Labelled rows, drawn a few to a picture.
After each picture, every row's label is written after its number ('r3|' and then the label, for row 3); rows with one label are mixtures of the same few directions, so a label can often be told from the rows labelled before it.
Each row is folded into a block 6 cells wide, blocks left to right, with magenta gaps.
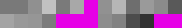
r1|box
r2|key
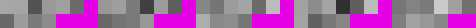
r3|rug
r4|box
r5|box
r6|box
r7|box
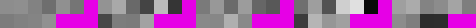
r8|box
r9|box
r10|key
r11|box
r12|key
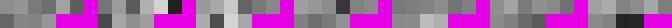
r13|box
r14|box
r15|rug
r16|box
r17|key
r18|key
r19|key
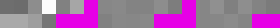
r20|box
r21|box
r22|key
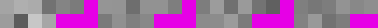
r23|rug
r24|rug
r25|key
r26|rug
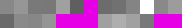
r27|box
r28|box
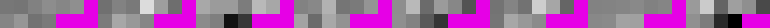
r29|rug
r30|box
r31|key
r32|rug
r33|key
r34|box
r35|key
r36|key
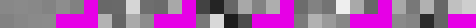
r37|box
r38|rug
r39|rug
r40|box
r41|key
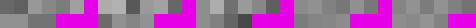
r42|rug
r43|rug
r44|key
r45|box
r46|key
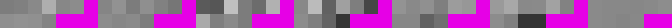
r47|box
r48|key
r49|rug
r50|key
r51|key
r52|key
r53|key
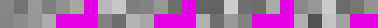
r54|key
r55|rug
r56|rug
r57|rug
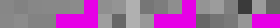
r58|rug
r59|rug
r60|box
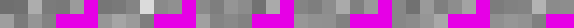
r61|rug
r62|box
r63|box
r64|box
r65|key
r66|box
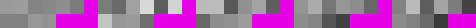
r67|rug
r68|box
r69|rug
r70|key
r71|key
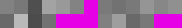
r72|rug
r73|rug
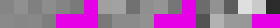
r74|key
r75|rug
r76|box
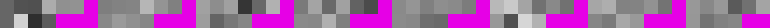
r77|rug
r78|box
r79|box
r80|key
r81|key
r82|rug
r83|rug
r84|box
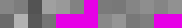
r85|rug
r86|rug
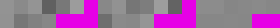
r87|box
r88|box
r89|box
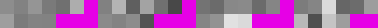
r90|box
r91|key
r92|key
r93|rug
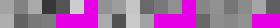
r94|box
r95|rug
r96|box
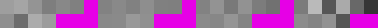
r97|rug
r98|key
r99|key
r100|key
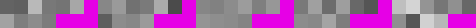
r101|rug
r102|box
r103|box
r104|key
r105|rug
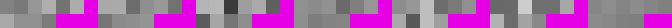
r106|box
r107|rug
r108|rug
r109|box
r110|rug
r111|rug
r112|key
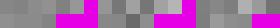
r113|box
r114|key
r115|box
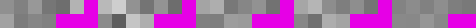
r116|box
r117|rug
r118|rug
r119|rug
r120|key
